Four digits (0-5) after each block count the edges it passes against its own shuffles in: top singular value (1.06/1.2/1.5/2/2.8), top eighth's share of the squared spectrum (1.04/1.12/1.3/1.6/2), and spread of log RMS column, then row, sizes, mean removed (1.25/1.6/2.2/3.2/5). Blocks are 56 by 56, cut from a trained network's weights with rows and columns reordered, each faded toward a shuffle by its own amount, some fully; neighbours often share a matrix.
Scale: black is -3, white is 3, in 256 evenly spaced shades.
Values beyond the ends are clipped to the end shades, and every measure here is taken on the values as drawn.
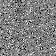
1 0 0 0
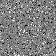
1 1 0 1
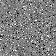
2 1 0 0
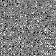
3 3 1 2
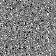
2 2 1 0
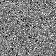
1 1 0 0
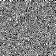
2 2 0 1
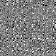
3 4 3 2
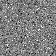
0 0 0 0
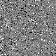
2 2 1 1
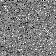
0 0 0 0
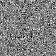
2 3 0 1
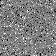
0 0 0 0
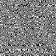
3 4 0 3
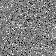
0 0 0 0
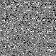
2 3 0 2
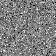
0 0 0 0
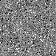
0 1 0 0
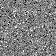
0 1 0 0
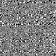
3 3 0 3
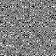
3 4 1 3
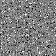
2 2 0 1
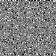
3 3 0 2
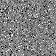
1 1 0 0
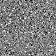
2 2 0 1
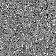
2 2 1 0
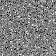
1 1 0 0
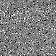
2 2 0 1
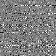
3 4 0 3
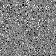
1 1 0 0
